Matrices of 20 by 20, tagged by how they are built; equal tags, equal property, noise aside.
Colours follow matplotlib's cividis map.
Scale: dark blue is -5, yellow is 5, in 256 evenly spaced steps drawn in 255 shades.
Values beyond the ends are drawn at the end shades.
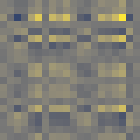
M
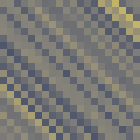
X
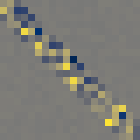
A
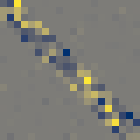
A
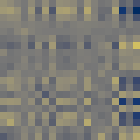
M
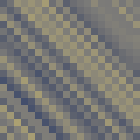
X
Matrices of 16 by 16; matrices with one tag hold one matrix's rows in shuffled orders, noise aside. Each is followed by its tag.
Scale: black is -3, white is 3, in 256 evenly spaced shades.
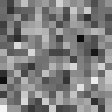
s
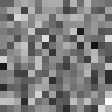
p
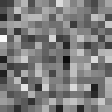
s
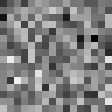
p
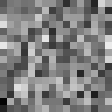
p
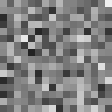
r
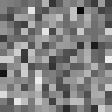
p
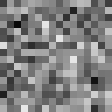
s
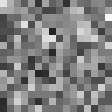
r
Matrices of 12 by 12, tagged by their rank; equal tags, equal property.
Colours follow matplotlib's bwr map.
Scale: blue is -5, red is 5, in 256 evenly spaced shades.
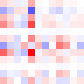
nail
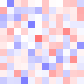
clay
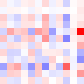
nail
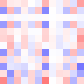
nail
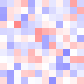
clay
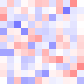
clay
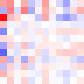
nail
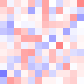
clay
